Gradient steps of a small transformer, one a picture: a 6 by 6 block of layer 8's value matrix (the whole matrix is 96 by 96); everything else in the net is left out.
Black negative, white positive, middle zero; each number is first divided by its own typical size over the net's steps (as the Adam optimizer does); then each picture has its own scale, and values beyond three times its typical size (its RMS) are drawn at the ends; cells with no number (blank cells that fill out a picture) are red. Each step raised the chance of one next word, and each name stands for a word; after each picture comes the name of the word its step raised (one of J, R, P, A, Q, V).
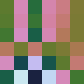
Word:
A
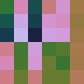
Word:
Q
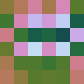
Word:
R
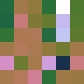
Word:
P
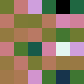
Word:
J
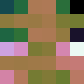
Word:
J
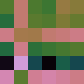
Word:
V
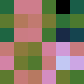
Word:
P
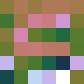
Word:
A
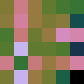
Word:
A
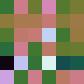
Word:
V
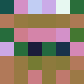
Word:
J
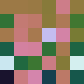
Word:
A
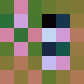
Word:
R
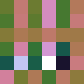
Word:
V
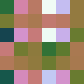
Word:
P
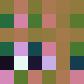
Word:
V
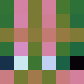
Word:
V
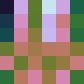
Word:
P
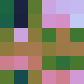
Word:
A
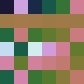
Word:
J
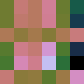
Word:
V
